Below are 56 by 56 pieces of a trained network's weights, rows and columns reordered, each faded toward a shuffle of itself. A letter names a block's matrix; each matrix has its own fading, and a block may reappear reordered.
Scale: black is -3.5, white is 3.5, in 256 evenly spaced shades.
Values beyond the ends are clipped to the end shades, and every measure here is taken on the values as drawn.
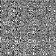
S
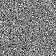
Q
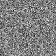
Q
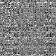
S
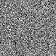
Q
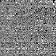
S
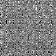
S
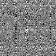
S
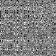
S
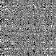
S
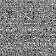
S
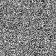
Q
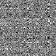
S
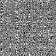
S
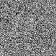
Q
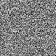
Q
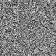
Q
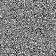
Q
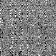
S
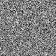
Q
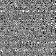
S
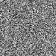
Q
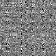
S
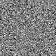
Q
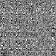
S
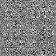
S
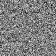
Q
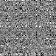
S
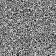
Q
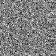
Q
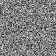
Q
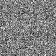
Q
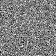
Q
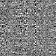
S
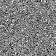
Q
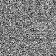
Q
